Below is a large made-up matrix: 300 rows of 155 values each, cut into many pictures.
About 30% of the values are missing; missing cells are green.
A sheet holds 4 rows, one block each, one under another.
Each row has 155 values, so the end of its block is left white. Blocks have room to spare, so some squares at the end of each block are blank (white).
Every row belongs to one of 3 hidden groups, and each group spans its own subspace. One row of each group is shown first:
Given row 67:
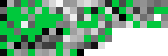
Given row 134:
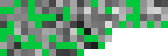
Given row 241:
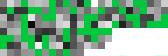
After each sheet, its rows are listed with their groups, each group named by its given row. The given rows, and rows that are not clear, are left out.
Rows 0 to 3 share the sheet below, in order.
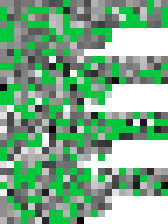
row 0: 67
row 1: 134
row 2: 67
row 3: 134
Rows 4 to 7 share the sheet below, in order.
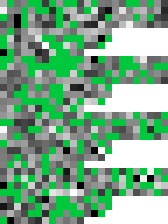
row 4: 241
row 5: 134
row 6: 241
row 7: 67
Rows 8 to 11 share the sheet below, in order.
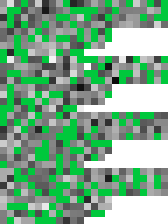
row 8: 241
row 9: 134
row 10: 134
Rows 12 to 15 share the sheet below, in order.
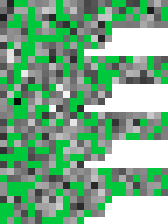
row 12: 241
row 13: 241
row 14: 67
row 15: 134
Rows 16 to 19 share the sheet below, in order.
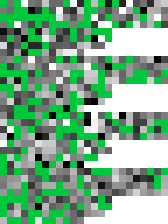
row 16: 241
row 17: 134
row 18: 134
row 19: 241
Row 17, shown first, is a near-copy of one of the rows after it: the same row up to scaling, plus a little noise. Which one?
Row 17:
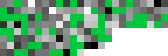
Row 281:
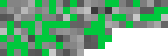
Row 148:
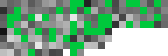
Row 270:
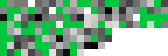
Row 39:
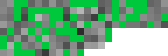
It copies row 270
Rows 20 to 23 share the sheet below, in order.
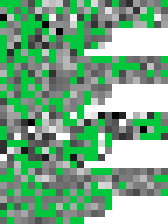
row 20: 67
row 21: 67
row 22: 241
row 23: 241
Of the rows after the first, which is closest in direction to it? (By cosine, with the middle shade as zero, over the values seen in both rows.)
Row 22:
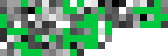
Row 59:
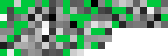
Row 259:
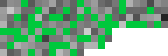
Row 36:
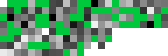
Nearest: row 259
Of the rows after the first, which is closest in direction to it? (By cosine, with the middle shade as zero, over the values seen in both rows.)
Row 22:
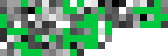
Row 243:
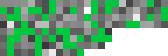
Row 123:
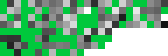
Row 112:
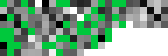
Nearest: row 123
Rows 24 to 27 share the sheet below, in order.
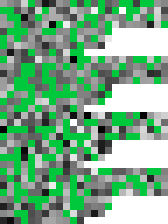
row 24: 241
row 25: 241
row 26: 241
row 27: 67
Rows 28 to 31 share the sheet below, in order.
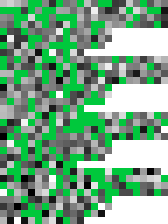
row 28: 241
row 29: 134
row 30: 134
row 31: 241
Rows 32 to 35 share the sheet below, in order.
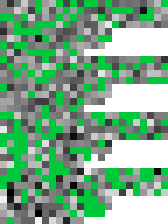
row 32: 241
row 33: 241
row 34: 67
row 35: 134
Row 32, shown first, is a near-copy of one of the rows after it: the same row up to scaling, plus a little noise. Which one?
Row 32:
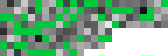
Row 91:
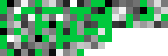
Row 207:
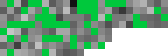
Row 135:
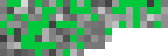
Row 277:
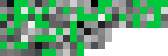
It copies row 91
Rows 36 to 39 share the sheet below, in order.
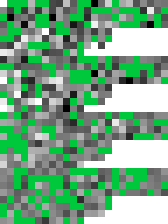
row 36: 67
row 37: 241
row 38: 67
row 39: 134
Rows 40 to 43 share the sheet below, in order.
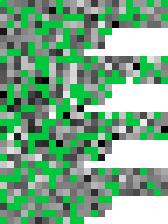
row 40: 134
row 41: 67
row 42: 134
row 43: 241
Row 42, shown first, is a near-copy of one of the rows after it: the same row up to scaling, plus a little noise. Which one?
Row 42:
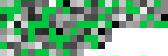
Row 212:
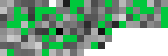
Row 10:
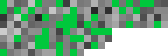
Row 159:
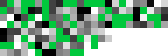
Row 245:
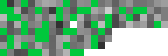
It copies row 212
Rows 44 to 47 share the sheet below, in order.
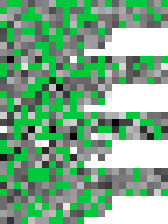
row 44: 134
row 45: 241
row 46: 67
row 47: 241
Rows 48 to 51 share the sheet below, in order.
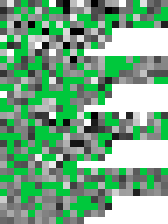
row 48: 134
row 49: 241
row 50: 134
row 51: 134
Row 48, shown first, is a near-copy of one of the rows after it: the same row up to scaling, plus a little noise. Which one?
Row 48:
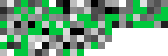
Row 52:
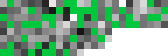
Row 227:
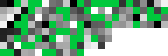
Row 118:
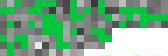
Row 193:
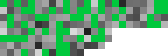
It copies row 118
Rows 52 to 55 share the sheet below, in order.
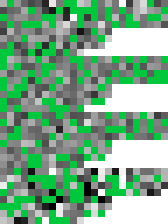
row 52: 134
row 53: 241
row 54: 241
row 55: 134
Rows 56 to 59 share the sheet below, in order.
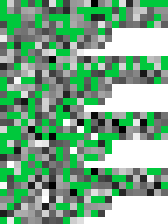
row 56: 134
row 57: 134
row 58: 67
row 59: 67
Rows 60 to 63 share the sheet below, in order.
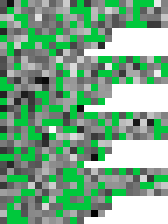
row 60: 134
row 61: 67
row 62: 67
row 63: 67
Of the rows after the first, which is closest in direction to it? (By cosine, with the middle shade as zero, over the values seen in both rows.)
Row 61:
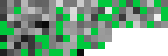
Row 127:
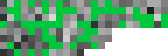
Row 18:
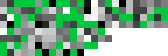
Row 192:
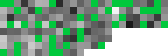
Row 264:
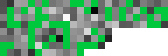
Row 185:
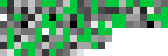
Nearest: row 127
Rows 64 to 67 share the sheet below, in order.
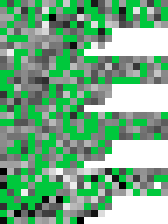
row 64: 67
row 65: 67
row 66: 241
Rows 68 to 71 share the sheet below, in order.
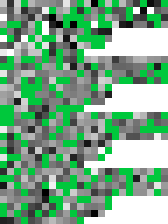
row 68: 67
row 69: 241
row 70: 241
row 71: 67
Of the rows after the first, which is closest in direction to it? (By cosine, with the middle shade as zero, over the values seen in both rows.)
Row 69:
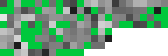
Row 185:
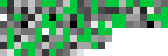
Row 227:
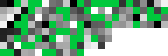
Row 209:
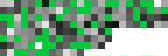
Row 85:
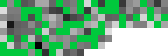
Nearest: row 85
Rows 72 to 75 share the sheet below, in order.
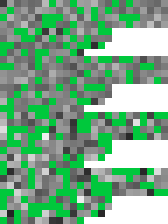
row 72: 67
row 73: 67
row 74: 67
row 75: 134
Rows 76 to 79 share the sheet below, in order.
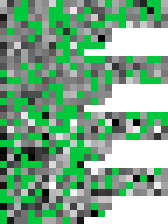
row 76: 241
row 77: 67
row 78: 67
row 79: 67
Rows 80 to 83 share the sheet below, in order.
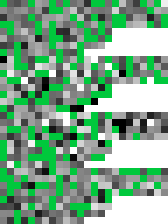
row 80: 241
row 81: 67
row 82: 67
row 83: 241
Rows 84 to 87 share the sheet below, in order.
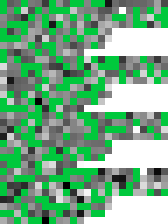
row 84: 241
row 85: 134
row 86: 134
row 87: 134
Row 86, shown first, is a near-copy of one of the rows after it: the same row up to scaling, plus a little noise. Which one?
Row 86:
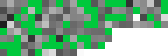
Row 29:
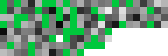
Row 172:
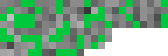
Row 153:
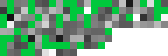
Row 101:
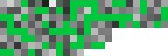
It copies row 153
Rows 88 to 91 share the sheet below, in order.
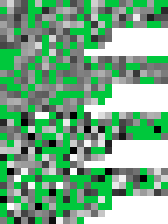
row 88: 241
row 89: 134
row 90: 241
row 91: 241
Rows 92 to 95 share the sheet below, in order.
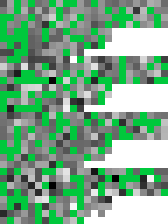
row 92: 67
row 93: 241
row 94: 241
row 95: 67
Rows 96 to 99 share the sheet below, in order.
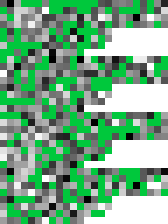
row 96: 241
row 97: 241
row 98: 67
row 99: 241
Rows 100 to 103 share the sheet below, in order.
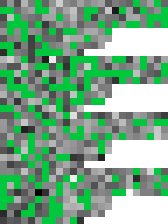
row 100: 67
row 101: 134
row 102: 241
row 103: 67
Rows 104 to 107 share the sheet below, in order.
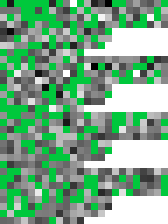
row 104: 241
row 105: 134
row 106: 67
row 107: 134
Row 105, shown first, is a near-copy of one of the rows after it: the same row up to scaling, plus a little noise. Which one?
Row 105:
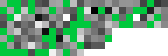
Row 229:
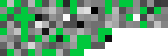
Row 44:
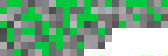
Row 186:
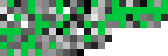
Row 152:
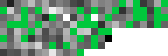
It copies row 229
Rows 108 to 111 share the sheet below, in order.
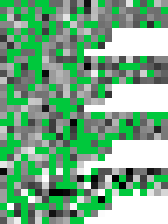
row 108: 134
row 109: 134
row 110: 67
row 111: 67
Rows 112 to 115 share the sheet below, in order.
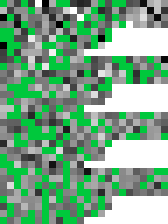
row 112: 241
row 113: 241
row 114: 134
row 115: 134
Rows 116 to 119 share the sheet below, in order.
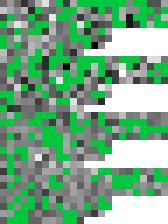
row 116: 67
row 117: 67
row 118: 134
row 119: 67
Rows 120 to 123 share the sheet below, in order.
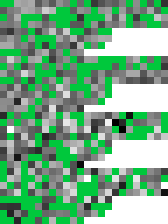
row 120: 241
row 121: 241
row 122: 67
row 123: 134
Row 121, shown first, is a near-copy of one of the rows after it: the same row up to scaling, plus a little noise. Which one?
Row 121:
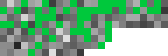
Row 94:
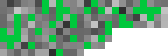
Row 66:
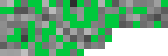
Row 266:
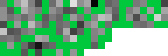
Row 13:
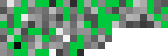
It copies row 13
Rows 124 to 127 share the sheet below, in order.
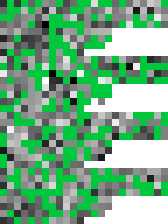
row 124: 67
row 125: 67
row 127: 67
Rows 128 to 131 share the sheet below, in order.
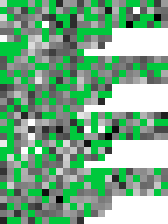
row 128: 67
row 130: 241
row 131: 67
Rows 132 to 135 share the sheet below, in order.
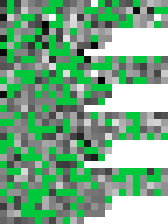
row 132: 67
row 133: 134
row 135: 241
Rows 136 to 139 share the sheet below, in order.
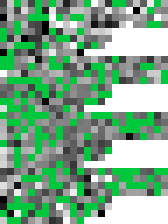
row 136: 67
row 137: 241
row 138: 67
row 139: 134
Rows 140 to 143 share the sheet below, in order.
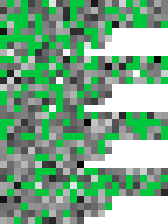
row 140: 134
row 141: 134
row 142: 134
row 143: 134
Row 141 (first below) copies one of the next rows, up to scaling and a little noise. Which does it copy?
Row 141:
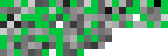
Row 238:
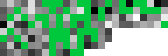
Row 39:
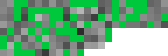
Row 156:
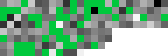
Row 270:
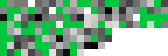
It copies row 156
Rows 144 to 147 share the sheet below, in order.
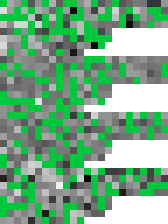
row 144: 67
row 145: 134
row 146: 241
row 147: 241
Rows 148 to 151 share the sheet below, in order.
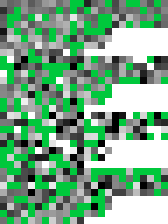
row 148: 134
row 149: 241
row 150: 241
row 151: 241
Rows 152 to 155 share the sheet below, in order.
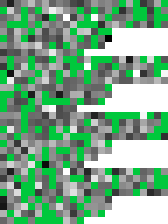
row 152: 134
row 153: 134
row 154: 134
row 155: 134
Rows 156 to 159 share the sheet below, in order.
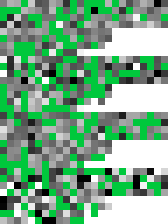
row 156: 134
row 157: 67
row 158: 241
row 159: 134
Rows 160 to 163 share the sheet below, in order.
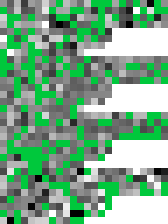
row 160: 67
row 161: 67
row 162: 241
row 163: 241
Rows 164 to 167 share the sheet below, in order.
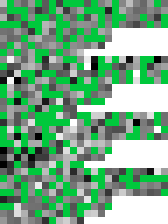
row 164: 67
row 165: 134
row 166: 67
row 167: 134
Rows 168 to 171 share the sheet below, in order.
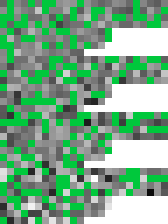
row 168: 67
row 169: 134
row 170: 134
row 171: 241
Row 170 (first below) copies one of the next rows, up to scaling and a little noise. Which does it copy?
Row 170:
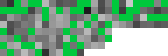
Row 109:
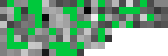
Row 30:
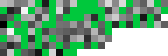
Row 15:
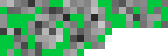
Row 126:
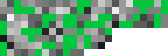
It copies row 109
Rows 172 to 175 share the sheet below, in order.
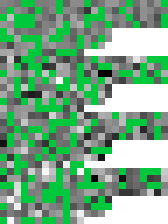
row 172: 134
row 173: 241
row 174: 134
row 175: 241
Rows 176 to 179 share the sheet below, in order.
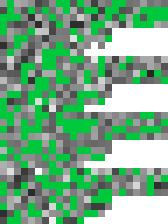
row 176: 67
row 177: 241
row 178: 67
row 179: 241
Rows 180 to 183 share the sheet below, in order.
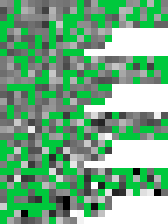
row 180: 67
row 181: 67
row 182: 241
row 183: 241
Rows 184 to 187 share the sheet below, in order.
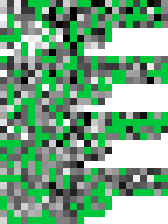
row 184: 67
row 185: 67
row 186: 134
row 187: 67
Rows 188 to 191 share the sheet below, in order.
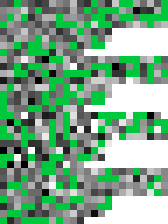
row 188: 241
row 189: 67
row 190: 241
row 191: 67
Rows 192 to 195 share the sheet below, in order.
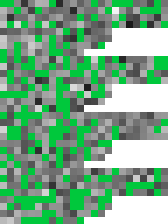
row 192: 67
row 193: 134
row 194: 241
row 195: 67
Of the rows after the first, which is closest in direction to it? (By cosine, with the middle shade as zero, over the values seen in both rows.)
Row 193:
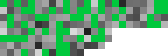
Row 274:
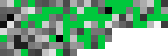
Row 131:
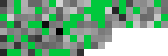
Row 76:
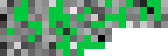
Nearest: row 131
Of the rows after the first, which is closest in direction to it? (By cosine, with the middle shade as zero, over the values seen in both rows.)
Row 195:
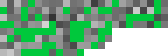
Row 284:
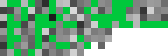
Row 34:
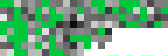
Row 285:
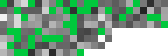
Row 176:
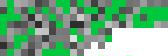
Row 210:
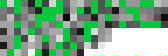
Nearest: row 34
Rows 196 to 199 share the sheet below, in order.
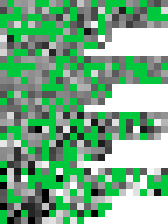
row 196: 241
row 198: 134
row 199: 67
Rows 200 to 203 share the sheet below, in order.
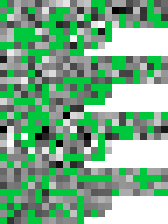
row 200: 67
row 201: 67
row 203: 67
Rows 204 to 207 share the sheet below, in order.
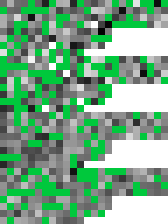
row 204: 241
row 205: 134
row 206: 67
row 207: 241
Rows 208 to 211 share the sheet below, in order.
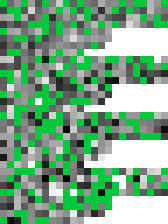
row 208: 67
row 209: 134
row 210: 134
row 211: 67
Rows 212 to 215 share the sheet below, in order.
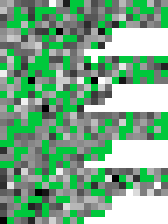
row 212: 134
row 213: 241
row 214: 241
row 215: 67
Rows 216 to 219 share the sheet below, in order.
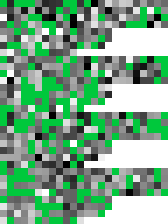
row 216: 67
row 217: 134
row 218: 134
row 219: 67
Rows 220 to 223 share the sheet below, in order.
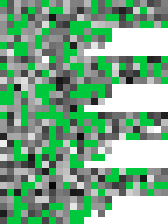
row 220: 67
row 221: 67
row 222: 241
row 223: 67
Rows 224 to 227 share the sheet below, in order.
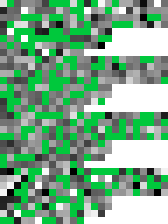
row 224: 134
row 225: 67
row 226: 241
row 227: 134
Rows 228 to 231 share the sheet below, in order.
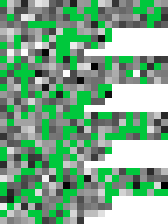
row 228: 241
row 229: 134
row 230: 241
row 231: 134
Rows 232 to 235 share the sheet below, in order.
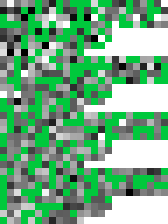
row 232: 241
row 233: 241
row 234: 241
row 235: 67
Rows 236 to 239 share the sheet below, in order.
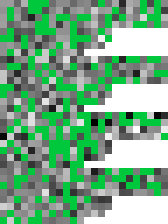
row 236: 241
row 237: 134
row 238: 134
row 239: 67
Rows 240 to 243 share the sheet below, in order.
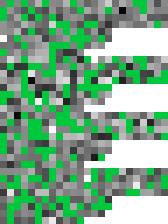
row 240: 241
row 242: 67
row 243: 134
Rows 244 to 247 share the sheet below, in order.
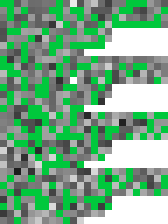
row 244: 241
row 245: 134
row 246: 241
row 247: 241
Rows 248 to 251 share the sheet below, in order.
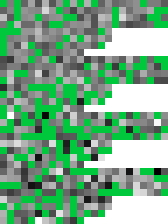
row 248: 241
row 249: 134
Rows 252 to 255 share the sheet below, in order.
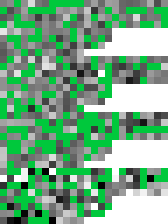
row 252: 134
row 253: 241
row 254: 241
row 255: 241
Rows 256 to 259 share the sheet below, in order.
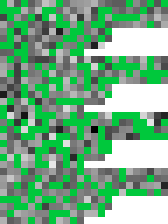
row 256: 67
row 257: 241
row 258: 241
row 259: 134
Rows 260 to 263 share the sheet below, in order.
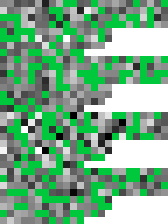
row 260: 241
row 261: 67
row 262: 241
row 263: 67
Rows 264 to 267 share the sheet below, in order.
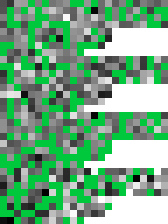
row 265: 241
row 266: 241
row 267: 67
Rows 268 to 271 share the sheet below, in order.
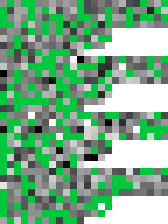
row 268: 241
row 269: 241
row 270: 134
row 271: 241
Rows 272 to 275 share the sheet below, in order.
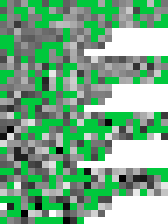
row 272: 67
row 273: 67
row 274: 134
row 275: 241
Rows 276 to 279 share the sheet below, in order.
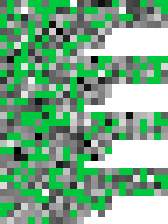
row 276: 241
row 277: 241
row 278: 134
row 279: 67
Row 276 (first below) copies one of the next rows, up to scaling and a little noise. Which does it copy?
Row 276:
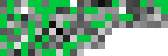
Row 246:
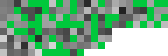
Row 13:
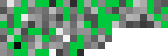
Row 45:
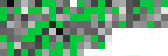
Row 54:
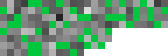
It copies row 45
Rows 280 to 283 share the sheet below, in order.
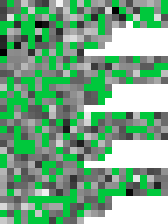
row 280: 67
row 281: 134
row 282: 134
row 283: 67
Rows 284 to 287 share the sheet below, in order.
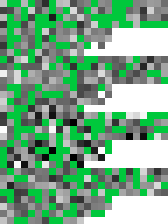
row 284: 67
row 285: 241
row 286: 241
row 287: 134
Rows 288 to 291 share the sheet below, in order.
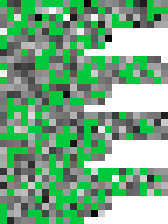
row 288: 134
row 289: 241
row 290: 241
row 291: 67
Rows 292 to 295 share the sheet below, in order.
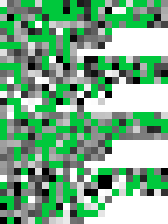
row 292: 67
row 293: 134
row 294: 241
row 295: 241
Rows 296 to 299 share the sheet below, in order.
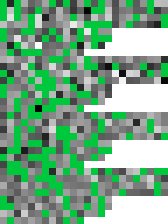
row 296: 134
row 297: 134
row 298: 67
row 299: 241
